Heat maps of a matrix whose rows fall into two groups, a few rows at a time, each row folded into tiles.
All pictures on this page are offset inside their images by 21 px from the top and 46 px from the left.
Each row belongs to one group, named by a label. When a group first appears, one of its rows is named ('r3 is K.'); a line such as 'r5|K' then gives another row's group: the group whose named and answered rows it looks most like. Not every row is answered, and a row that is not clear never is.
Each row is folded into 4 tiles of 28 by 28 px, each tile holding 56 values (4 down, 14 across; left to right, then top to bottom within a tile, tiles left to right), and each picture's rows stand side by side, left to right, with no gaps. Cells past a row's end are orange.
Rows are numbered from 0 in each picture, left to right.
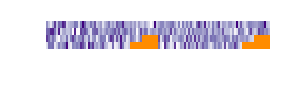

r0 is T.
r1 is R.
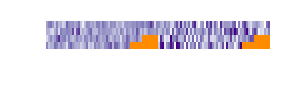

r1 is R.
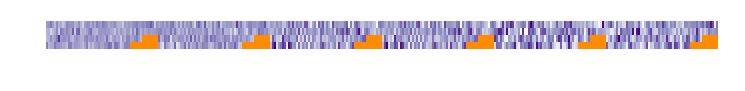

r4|T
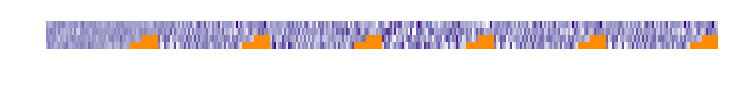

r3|T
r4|R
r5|R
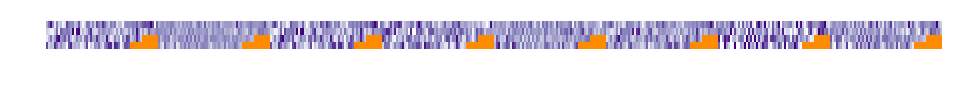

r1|R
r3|T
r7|R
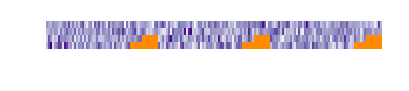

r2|T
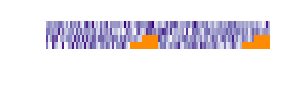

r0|R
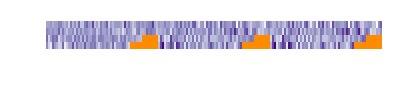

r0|R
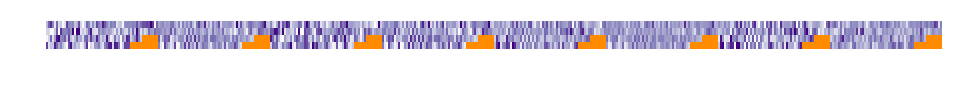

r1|R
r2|T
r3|R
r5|R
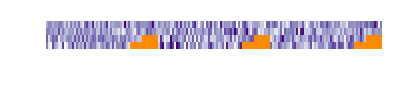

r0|R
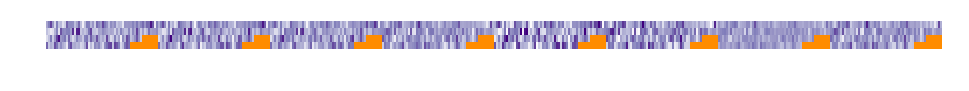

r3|T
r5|T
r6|T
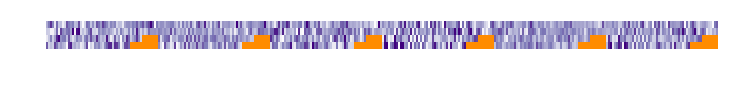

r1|R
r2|T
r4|T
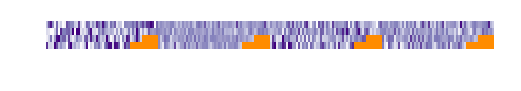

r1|R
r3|R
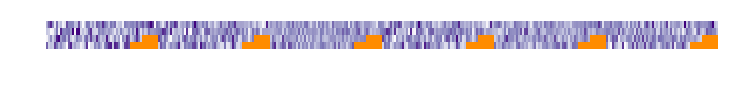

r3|T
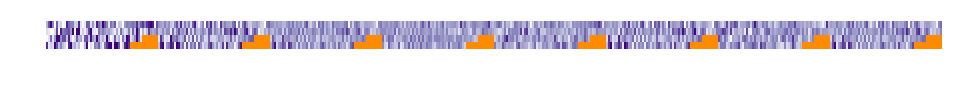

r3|R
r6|T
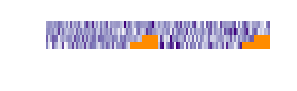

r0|R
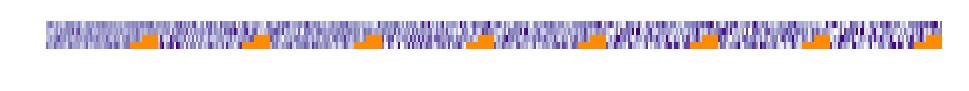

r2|T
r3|R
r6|T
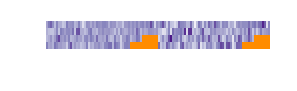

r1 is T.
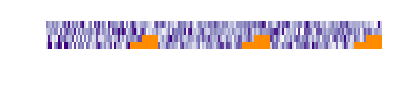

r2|T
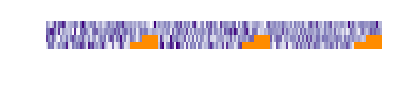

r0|T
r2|R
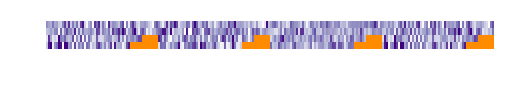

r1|T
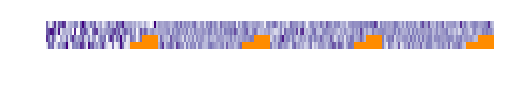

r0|T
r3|R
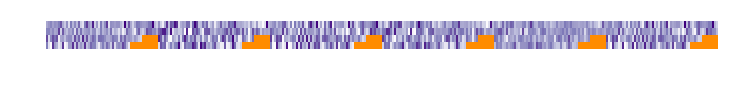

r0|R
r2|R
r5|R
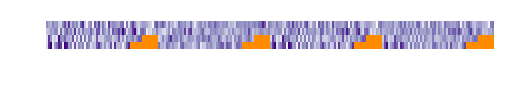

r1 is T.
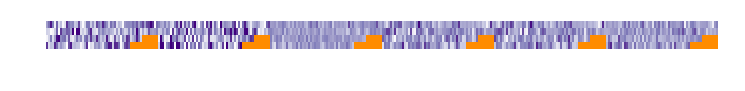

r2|R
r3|T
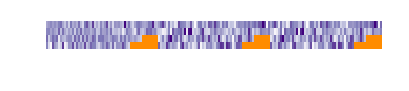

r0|R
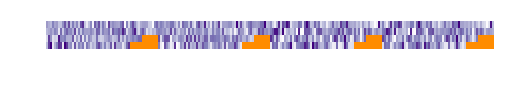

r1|R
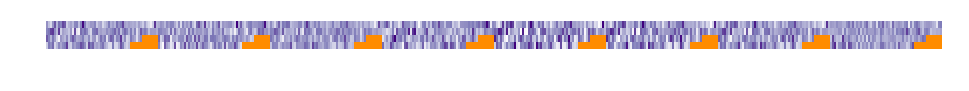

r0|T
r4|T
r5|T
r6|T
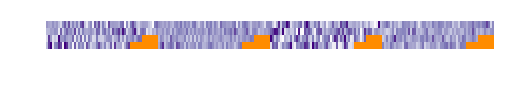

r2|T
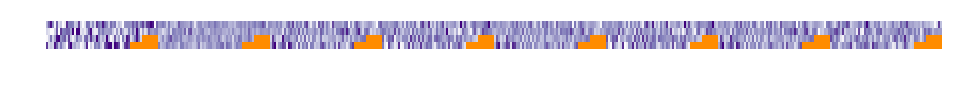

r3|R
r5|R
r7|T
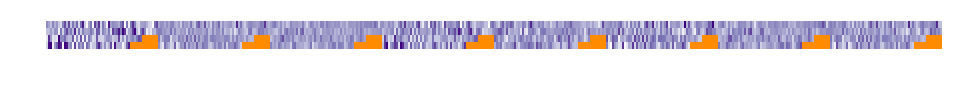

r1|R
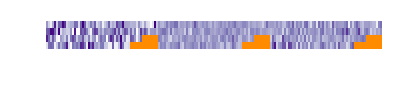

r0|T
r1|T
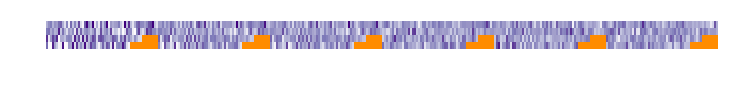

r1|R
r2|R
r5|T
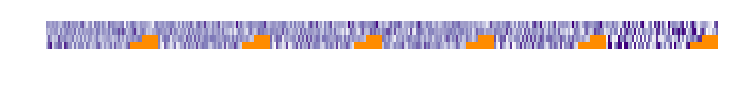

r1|R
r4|R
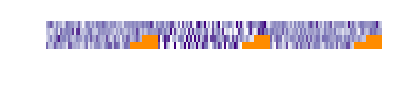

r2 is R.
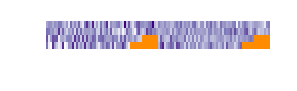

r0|R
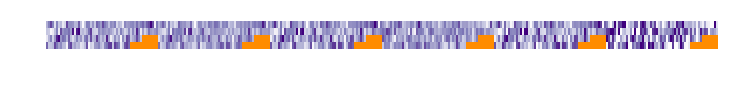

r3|T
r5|T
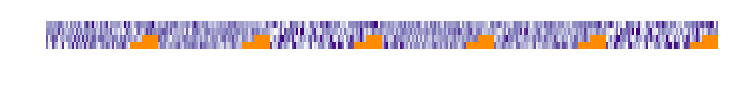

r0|R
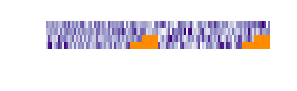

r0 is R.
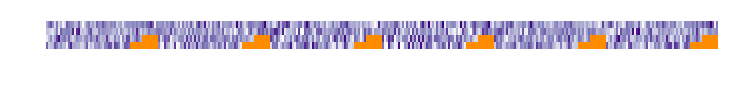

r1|R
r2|T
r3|R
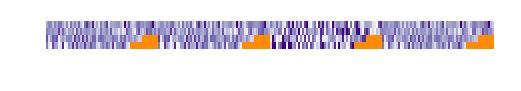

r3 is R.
